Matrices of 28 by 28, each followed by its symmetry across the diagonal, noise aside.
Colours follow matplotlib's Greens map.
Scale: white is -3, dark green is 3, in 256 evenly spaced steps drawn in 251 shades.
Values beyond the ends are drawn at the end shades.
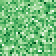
antisymmetric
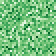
symmetric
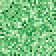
symmetric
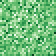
symmetric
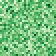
symmetric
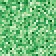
neither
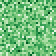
antisymmetric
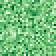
antisymmetric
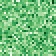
neither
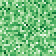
neither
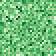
symmetric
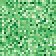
antisymmetric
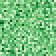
neither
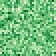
antisymmetric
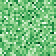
neither
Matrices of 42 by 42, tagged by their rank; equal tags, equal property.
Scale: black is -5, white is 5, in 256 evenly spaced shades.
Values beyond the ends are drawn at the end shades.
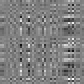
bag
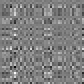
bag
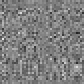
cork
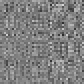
cork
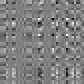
bag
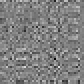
cork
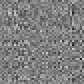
cork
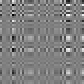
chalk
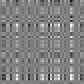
chalk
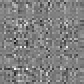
cork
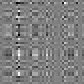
bag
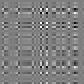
chalk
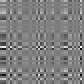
chalk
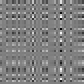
chalk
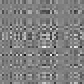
bag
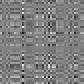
bag
